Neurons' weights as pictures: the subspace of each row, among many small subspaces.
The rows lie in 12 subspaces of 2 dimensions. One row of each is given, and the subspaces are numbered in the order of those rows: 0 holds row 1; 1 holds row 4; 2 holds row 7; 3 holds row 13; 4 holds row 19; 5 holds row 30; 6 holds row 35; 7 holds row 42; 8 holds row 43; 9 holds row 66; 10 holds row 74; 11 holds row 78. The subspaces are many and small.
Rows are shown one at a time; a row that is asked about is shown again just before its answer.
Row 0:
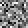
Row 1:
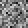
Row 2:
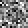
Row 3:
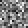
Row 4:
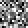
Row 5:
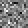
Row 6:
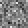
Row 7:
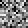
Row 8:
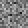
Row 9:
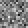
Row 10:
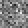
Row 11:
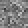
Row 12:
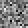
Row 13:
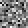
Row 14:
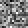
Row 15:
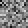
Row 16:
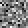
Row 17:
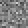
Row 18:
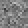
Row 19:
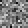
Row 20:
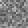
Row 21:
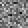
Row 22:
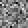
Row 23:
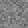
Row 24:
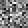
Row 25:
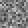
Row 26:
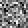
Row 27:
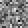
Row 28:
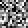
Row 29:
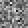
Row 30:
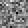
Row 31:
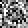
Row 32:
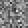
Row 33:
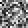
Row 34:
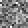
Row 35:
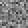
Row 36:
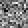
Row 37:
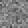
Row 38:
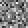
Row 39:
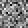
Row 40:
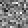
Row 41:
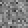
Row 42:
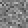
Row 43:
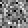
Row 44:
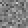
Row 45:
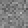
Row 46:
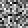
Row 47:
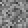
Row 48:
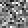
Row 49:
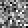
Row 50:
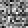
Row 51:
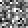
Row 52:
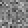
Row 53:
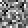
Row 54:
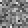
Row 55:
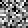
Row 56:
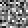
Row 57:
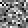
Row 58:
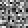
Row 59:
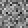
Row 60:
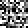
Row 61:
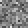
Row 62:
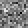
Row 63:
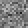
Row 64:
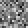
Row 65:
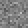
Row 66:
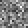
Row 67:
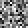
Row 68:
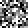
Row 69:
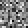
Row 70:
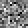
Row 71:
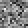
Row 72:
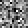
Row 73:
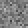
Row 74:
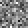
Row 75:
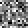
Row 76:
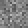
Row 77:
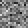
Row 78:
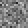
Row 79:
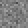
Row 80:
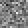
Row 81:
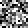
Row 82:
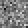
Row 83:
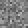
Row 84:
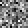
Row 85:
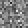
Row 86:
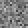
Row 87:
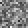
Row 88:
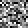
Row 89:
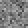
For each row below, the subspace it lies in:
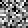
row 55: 2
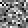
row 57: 7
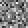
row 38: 1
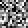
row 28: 7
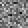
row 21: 7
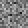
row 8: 7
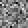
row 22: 10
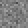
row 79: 11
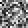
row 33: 0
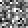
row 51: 0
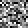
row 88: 7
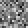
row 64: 1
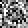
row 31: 8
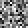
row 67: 10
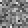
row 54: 4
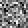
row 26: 11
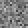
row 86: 11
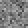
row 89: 9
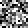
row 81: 4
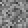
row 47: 0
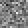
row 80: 5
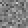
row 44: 3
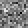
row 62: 6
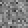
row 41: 8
